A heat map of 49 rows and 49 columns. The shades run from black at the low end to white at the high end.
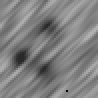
Average level on the scale: 50%. Lone odd cells: 1, lower than its neighbours. Dips: three. Odd rows or columns: none.
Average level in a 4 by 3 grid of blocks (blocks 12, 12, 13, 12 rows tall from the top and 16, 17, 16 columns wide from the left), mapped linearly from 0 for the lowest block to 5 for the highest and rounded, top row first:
535 / 305 / 003 / 424
